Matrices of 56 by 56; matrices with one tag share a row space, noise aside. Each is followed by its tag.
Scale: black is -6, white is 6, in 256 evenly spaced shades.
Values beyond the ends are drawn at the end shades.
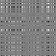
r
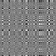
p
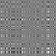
r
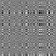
p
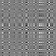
p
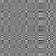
p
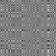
r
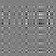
p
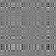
r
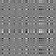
p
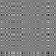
r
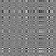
p
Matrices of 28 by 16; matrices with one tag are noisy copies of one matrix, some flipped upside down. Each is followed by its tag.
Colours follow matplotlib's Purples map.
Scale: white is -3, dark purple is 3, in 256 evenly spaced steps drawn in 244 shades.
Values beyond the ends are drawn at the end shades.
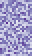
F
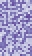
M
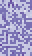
M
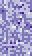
M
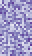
M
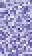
F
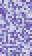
M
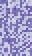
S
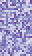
M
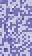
S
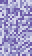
S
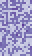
M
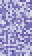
M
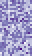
M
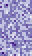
S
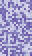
M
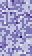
M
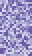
F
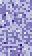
M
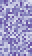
S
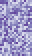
S
